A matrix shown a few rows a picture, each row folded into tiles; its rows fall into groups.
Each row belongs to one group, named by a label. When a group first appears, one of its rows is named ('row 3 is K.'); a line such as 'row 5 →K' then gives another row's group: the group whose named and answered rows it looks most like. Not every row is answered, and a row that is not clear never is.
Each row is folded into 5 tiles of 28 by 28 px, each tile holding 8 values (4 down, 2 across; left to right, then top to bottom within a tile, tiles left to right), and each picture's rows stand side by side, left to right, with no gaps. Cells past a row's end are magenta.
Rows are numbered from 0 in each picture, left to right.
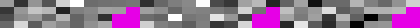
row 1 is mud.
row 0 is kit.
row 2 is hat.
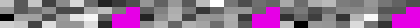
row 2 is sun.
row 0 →kit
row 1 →kit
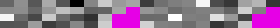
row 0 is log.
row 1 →mud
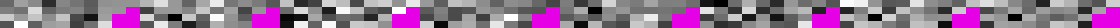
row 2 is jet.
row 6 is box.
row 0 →hat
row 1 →box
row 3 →sun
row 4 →sun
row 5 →mud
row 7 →box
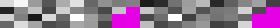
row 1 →mud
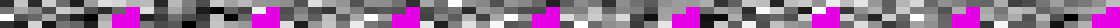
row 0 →log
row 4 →hat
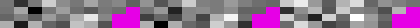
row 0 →sun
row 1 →sun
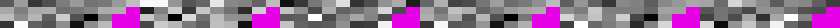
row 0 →hat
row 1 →box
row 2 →mud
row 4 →hat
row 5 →sun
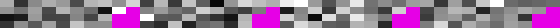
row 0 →jet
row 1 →log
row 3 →kit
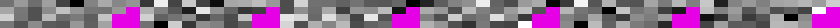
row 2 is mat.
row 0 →log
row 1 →log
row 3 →mud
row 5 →jet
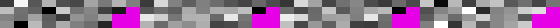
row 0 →log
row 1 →mat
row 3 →kit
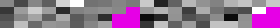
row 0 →kit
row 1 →jet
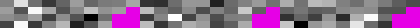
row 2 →sun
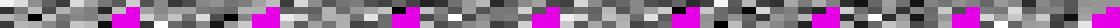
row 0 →box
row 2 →mat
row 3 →mud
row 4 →mat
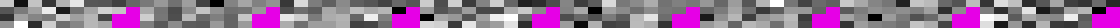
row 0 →kit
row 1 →log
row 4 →sun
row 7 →mat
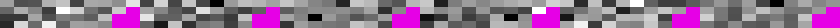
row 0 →jet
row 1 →log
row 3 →jet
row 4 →kit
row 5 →log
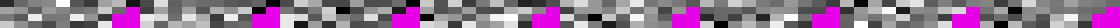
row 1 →mat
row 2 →mat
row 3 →kit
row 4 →box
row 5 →sun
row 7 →sun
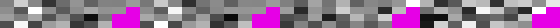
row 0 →hat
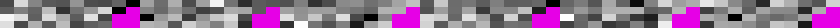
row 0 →mat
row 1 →kit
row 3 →mat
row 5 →box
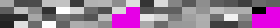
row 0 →jet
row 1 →mat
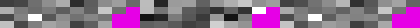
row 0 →mud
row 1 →jet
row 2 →mud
